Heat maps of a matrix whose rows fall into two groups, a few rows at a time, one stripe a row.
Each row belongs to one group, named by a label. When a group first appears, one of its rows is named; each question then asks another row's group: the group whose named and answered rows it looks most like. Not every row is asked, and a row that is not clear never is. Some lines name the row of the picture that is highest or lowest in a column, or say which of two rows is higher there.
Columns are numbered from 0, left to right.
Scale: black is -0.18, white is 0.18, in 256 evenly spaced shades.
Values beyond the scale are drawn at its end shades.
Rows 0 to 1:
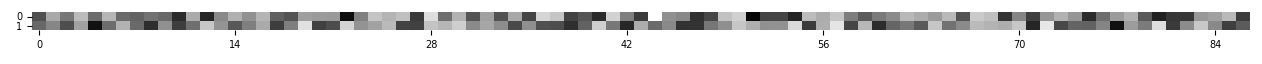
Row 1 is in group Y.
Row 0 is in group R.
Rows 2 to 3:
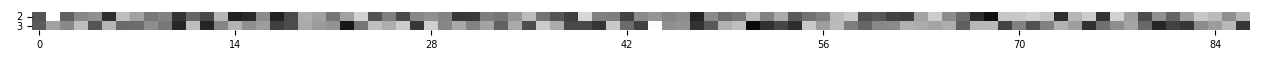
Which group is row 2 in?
Y
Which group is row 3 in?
R
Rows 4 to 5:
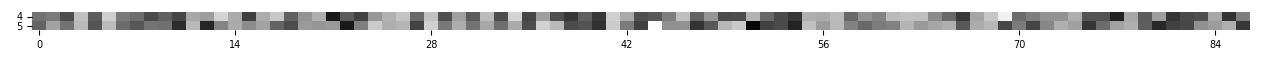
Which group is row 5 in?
R
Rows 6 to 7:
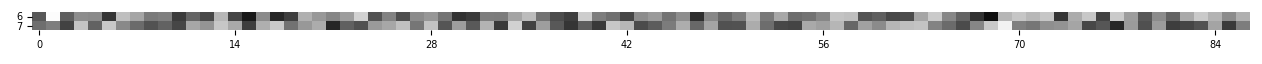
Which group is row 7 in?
R
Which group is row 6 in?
Y
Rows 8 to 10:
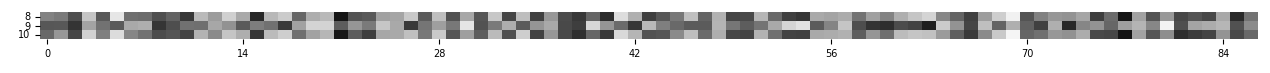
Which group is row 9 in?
Y
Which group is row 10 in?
R
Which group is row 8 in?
R
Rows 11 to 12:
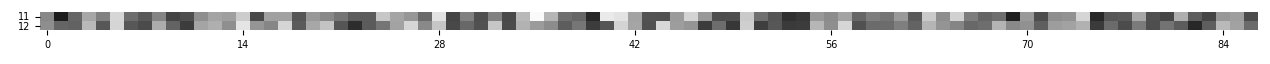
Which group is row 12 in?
R
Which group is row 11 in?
R
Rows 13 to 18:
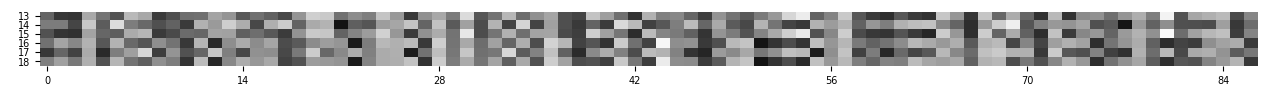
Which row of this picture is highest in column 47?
14
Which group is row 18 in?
R
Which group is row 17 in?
Y
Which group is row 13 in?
Y
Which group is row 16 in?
R
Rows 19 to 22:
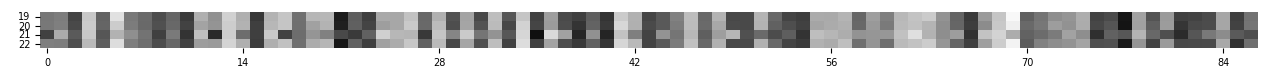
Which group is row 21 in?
R
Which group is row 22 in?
R
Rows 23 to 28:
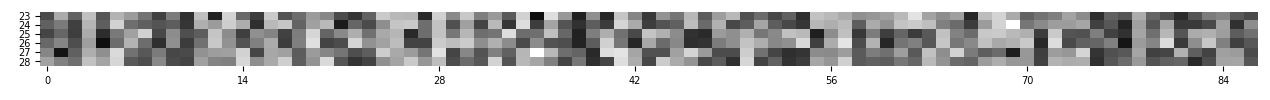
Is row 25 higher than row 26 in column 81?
Yes
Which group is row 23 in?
R
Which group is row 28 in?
R
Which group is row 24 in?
R
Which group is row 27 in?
R
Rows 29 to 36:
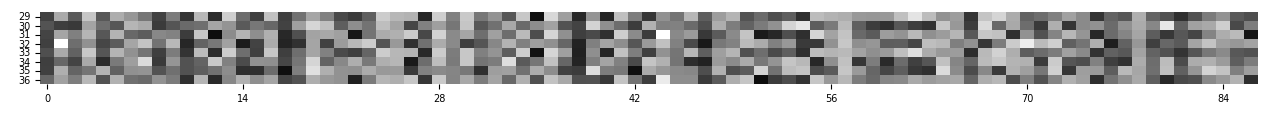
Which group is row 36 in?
R
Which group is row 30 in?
Y
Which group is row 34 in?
Y
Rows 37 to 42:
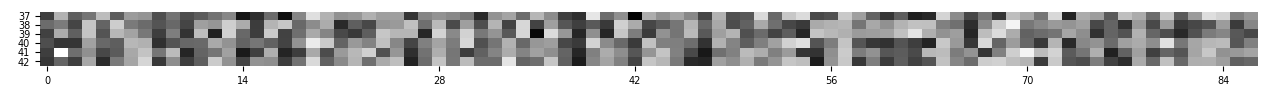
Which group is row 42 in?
Y
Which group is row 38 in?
R
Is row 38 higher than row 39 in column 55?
No
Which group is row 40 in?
Y
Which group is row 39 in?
R
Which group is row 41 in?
Y
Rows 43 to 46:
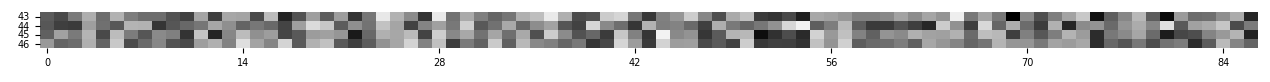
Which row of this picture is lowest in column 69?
43
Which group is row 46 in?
R
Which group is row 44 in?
Y
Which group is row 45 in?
R
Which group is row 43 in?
R
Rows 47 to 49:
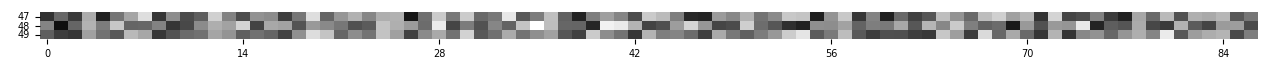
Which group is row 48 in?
R
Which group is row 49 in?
Y
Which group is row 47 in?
Y
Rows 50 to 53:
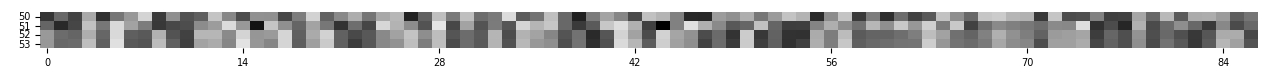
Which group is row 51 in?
R
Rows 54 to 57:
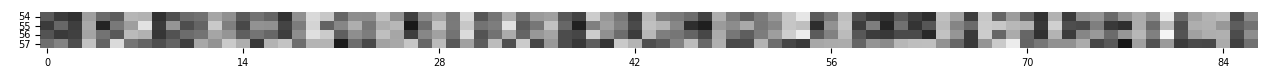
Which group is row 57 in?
R
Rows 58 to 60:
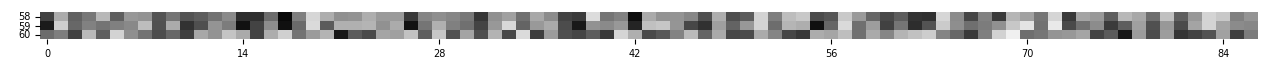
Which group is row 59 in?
Y
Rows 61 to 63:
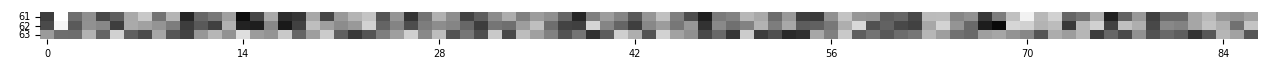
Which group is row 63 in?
R
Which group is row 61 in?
Y
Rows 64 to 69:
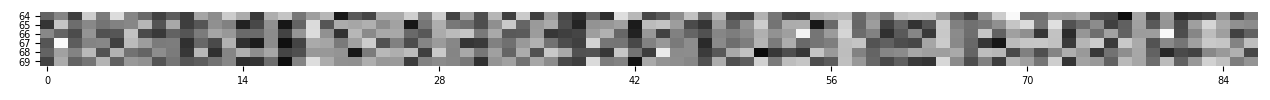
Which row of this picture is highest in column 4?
69
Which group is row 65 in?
Y
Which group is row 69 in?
Y
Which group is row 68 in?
R
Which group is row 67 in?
Y
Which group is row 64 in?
R
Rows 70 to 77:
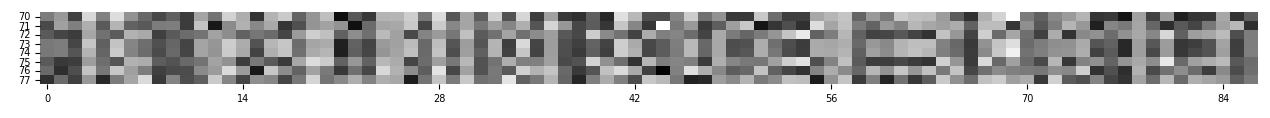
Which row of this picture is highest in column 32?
70
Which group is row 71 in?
R
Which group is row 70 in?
R
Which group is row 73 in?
R
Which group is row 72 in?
Y
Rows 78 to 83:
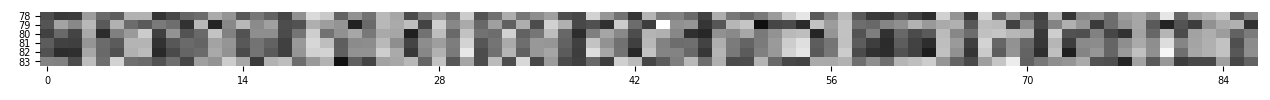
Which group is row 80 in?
Y
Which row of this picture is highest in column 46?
83
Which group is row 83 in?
R
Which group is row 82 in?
Y
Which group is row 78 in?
Y
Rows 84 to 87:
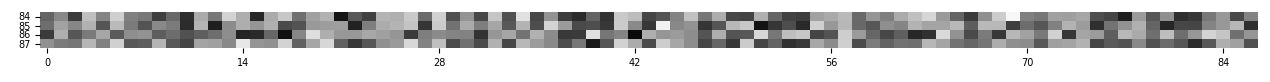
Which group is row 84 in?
R
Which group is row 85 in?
R
